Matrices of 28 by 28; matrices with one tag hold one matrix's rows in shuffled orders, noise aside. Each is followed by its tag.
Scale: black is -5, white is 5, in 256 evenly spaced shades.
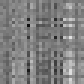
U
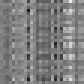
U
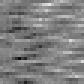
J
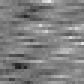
J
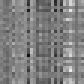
U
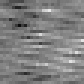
J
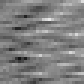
J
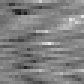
J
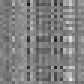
U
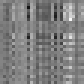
U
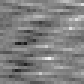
J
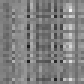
U
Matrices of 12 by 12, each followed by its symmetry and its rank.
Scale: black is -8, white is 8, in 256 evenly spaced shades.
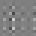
neither, rank one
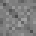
symmetric, full rank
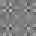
symmetric, rank two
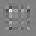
symmetric, rank one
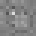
symmetric, rank two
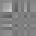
symmetric, rank one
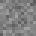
neither, full rank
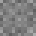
symmetric, rank two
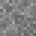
symmetric, full rank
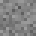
neither, full rank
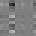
neither, rank one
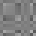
symmetric, rank one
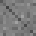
symmetric, full rank
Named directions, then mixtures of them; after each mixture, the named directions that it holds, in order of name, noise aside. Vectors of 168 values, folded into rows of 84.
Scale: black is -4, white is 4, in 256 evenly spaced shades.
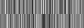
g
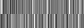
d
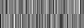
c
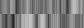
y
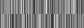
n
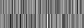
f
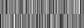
c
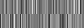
c, f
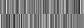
c, g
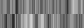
y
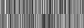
g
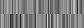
f, n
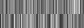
c, y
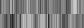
f, y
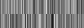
n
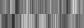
y
